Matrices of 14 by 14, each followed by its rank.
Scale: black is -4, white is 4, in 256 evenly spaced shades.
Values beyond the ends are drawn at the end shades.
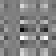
one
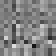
three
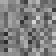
three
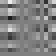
one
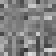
three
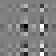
one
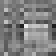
two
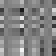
one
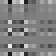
one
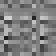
two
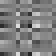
one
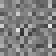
three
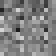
three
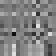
two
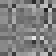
two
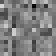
three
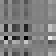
one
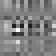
two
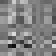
two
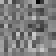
three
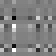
one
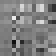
two
